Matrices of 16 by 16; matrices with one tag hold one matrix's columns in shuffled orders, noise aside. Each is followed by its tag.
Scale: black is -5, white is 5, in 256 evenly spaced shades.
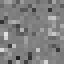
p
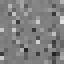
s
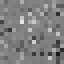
s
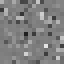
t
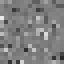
p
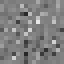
s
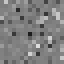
t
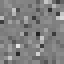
t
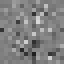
s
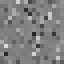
t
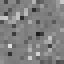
t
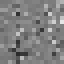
s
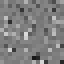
p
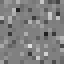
t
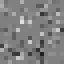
s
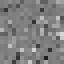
p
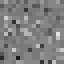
p
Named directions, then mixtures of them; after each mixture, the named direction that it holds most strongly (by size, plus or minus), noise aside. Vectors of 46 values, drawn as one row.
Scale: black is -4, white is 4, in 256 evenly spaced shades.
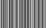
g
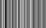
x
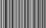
x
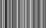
x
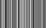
x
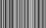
g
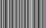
g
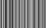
x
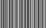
g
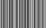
g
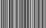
g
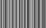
g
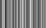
x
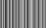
x
